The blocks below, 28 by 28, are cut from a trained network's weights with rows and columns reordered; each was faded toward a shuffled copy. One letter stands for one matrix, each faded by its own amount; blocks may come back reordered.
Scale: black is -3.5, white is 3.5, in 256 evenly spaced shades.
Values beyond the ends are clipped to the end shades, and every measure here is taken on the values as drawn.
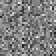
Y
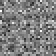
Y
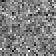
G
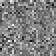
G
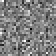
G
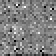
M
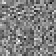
Y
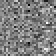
Y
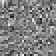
Y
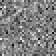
G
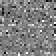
M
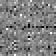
M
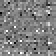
M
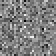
G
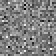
G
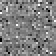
M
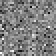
G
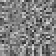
Y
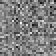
Y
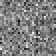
G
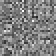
Y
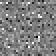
M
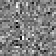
G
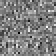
G
